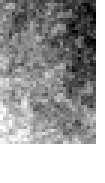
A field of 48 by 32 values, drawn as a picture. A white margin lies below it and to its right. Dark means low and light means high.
Stripes: none. Slope: up to the bottom left. Grain: blotchy. Ninth with the highest average: bottom left. Mirror symmetry: none.
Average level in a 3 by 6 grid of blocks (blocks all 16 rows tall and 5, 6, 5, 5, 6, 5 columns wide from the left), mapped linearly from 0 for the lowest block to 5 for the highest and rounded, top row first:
3 2 2 2 1 0 | 4 3 3 3 1 1 | 5 5 3 3 3 3
